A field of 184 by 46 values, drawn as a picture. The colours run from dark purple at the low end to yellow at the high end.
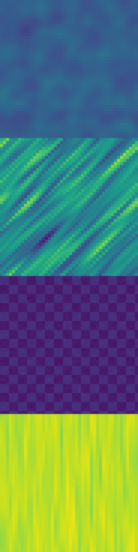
It is made of 4 by 1 panels. Panel 1,1: low, blotchy, faint in contrast. Panel 2,1: middling, slanting up to the right, strong in contrast. Panel 3,1: very low, checkered, faint in contrast. Panel 4,1: very high, streaked downward, faint in contrast.
